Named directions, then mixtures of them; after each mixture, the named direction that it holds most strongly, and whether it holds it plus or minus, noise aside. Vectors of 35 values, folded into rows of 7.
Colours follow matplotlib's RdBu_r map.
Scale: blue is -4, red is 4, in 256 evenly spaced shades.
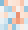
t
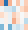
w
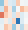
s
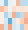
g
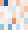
w, plus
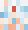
s, minus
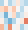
g, plus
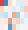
t, minus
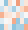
w, plus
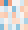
w, plus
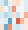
g, plus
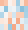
g, minus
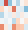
w, minus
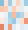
g, plus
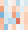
s, minus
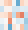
g, minus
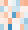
g, minus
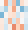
s, minus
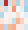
w, minus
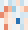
s, plus
